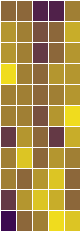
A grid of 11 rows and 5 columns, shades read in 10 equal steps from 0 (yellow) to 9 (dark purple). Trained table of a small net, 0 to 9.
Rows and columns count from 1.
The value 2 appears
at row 2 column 5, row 7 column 5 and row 10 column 4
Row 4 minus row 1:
-5 -1 -3 -5 -1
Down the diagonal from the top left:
5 4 7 3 3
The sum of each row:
30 20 22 15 20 17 24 17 18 18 19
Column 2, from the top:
5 4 4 4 4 4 3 1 5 3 5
